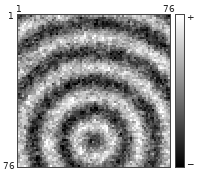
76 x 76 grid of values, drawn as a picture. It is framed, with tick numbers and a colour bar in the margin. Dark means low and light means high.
There is no overall slope. Rings spread out from the bottom middle. The texture is blotchy.
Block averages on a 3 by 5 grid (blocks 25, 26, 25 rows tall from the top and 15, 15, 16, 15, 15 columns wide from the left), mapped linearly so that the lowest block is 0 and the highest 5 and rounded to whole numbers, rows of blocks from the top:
20002
13131
11521
